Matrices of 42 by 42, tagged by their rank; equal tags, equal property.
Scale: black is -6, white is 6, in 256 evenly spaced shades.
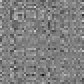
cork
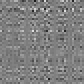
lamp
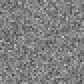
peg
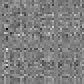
cork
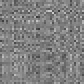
cork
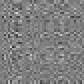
cork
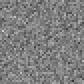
peg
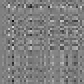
lamp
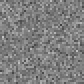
peg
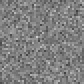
peg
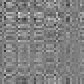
lamp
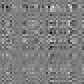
lamp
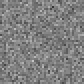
peg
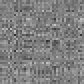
cork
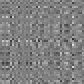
lamp
